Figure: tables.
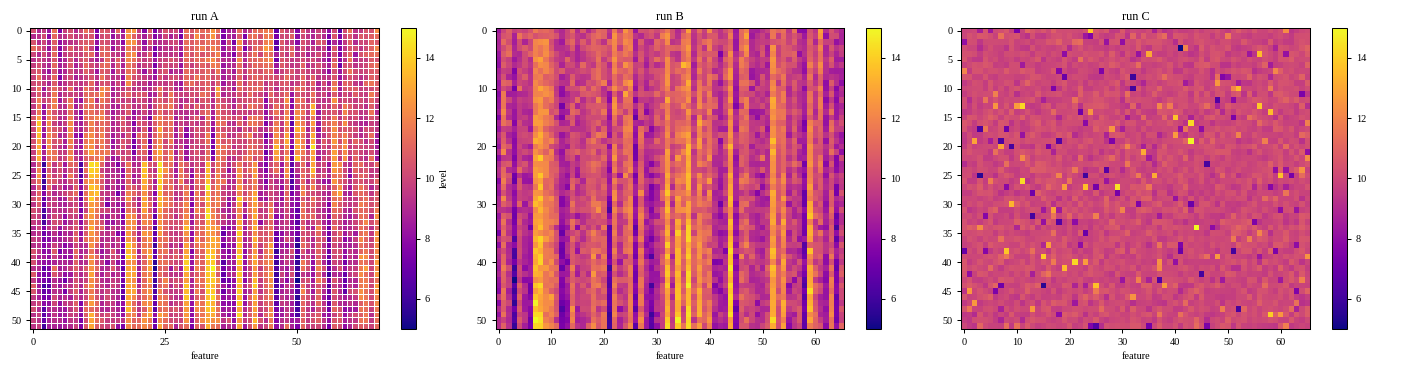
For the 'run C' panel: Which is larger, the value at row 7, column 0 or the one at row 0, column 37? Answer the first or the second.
the first
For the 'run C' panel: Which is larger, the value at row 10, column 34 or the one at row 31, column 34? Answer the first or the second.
the second
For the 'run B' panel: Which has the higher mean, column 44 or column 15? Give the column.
44
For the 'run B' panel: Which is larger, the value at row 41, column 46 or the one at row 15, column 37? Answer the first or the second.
the first
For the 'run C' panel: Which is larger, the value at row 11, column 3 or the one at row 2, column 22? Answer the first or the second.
the second
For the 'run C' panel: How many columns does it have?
66
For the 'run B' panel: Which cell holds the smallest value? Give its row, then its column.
43, 3
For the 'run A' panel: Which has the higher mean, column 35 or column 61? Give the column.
35
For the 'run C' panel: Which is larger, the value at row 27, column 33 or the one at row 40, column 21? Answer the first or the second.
the second
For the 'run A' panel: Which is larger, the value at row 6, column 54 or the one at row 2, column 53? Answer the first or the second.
the first
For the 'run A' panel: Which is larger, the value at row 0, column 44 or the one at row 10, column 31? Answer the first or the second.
the first
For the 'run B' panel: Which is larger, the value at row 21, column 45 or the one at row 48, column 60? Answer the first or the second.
the second
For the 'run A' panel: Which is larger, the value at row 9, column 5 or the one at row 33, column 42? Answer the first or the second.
the second
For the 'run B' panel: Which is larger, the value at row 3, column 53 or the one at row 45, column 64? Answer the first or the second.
the first
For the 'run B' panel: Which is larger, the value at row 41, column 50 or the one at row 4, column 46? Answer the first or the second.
the second
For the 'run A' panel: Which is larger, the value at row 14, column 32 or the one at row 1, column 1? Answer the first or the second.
the first
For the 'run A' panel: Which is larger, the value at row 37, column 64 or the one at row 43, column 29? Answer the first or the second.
the second
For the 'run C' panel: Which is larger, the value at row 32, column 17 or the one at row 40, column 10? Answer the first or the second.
the first
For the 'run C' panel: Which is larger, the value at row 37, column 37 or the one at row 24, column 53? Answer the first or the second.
the first
